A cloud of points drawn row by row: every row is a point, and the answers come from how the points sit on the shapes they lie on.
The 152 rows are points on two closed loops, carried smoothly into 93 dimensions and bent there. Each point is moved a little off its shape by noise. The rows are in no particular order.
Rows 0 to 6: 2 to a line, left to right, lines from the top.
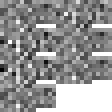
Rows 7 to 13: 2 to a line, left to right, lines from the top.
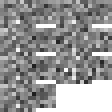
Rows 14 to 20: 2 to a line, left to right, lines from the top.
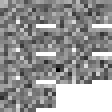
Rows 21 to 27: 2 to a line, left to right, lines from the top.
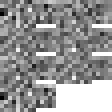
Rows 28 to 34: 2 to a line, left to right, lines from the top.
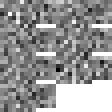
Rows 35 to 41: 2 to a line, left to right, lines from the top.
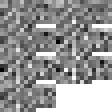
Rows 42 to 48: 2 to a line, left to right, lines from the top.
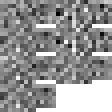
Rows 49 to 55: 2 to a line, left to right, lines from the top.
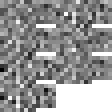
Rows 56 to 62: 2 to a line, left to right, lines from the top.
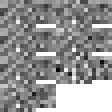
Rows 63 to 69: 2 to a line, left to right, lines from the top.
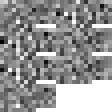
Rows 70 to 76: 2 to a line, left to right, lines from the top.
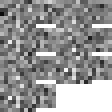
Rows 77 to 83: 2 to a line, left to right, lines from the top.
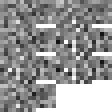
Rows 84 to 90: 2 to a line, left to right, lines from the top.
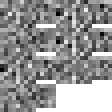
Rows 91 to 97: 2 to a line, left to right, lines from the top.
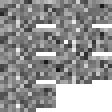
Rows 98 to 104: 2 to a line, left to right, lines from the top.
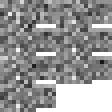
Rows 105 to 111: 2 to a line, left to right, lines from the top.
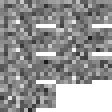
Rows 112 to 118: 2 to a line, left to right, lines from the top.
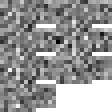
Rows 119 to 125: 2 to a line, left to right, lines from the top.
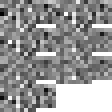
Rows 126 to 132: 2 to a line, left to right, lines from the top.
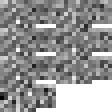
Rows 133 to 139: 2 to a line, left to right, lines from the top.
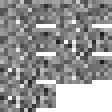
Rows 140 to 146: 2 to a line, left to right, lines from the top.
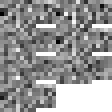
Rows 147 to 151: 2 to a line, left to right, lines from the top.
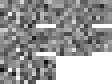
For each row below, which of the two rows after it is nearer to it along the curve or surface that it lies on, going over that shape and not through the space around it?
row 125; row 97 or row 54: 54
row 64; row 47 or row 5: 47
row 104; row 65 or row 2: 65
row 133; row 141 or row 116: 116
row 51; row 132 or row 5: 5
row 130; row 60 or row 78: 78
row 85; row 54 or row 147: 147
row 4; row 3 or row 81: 81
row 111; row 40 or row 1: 1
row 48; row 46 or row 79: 46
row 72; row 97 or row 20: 97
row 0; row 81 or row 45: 81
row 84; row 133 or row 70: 133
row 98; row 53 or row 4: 4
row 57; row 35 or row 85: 35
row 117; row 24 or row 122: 24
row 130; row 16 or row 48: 48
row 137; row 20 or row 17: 17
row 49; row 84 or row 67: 84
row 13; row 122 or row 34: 34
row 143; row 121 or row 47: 121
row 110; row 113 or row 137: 113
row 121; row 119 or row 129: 119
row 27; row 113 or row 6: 113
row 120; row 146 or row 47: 47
